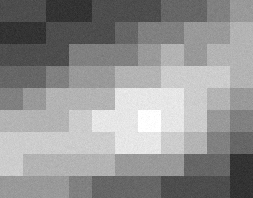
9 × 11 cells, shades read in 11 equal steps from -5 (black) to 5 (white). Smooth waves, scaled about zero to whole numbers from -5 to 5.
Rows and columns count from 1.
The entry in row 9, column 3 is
1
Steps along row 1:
same down same up same same up same up up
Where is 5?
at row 6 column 7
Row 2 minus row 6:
-5 -5 -4 -5 -6 -5 -5 -4 -2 0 2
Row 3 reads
-2 -2 -2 0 0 0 1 2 1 2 2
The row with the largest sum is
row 6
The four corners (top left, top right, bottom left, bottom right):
-2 1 1 -3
